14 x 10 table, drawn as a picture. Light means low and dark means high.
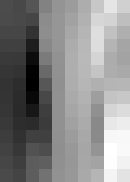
There are no lone odd cells. Values change most from cell to cell in the bottom right. The bottom right is the ninth with the lowest average. Streaks run downward. A vertical seam about 40% of the way across splits the table, and the left part is higher.
